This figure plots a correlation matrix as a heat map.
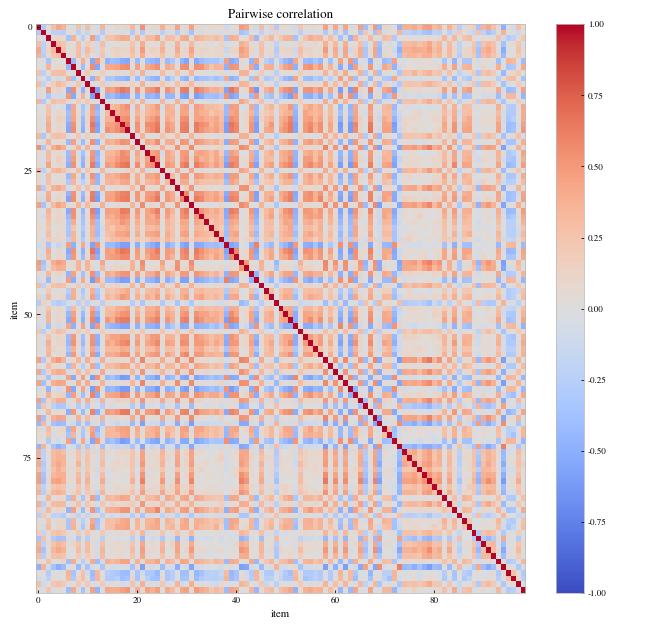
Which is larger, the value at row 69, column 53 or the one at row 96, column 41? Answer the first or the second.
the second
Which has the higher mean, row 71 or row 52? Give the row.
71
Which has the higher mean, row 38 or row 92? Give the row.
92
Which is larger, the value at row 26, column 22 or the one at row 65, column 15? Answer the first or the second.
the first
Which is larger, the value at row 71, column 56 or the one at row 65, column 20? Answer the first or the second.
the first
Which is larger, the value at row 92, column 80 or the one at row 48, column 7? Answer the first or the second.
the first
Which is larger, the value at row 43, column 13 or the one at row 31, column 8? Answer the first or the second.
the second
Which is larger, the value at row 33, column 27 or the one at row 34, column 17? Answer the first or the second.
the second
